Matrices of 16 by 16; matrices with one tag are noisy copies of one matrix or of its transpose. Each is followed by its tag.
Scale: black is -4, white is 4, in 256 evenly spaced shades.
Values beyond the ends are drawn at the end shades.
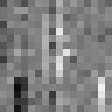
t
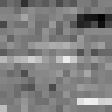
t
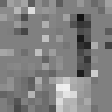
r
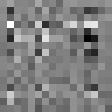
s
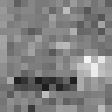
r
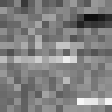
t
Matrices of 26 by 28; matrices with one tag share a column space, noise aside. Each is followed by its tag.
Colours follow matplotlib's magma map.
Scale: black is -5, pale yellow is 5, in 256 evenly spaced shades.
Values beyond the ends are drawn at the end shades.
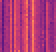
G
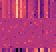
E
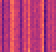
G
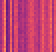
G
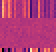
E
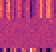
E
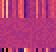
E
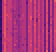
G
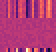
E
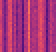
G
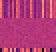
E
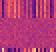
E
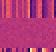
E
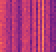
G
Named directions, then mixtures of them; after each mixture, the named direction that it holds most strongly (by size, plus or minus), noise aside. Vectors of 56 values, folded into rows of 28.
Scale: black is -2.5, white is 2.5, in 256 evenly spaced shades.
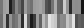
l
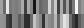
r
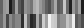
l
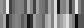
r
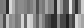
l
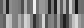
r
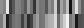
r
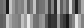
r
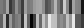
l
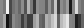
r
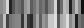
l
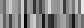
l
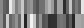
l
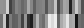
l
